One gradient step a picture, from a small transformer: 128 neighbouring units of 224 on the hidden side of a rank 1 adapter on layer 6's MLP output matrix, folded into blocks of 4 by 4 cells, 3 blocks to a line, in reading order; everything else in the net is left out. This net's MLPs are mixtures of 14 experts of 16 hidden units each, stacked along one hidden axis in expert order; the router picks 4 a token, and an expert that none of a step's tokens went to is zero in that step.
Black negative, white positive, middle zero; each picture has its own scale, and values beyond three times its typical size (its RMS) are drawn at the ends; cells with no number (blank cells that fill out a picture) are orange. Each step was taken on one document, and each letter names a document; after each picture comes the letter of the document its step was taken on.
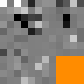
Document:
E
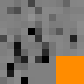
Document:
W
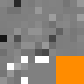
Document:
W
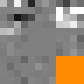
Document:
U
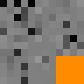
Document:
E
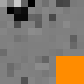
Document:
E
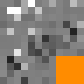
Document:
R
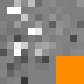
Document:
W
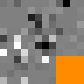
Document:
W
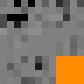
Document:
U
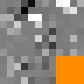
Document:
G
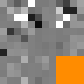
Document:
U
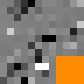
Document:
R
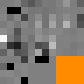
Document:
W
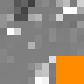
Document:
G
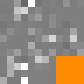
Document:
R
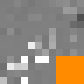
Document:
G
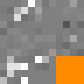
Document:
R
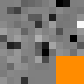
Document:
W
